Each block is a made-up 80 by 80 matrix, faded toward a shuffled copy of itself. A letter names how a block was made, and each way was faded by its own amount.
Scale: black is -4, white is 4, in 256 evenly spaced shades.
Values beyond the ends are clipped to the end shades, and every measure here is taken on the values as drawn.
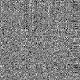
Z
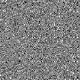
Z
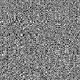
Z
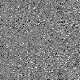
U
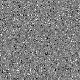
U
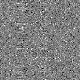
U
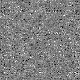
U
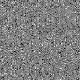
U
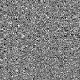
Z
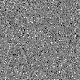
U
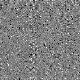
U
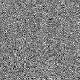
Z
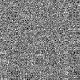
Z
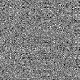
Z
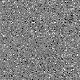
U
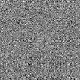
Z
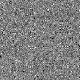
Z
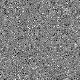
U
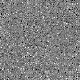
U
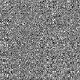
Z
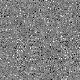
U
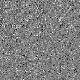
U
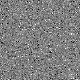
U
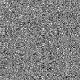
Z
